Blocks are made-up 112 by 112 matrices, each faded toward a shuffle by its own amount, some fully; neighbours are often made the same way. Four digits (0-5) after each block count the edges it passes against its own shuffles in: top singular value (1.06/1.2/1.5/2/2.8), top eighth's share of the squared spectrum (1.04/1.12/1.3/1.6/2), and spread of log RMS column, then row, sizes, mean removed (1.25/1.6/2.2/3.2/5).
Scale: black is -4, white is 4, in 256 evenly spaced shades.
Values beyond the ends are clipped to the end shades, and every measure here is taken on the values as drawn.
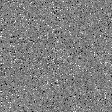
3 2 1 0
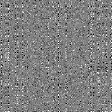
4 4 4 2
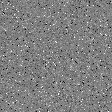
0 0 0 0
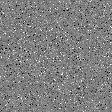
1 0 0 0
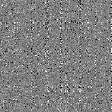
4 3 3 2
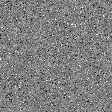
1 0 0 0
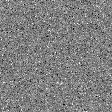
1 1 0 0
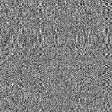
5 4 3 3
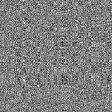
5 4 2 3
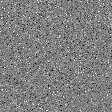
0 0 0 0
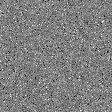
0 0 0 0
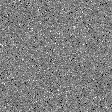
0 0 0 0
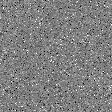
0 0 0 0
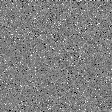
1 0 0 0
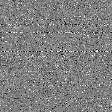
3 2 0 3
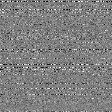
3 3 0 4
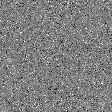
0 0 0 1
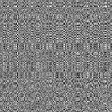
5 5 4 4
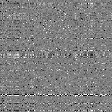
5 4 2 3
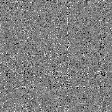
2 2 3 3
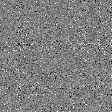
1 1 2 2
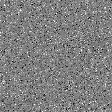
3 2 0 0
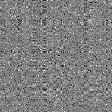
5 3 2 2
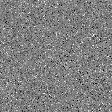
3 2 0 0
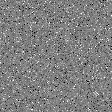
3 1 0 0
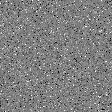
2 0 0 0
